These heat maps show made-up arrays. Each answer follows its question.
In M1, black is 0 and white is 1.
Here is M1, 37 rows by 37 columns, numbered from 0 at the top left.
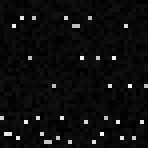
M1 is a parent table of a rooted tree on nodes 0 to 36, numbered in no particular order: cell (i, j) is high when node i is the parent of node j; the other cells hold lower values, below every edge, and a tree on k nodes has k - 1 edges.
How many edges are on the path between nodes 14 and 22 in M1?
3
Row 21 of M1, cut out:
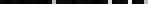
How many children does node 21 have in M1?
4
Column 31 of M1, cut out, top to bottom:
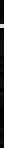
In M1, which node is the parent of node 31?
6
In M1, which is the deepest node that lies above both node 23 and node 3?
30
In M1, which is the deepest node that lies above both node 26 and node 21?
30
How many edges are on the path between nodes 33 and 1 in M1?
1
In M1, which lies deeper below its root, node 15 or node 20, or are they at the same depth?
node 15
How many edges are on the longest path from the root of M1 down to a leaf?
3
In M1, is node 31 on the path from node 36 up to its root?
no
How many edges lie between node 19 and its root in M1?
3
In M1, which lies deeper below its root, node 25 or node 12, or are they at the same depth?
node 12
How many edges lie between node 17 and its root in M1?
3
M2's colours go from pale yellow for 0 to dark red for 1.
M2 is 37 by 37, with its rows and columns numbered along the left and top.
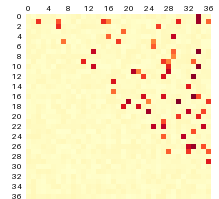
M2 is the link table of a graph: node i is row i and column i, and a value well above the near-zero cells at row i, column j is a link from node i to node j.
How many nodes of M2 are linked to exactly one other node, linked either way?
5
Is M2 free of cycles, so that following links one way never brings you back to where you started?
yes
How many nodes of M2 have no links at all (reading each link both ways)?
0
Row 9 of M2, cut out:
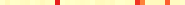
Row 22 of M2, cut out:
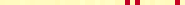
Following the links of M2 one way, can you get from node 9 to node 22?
yes
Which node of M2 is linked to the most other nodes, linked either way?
node 27
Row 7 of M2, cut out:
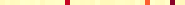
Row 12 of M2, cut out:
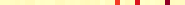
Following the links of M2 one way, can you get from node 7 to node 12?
no
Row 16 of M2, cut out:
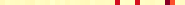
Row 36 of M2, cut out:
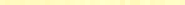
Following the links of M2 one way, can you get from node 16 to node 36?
yes
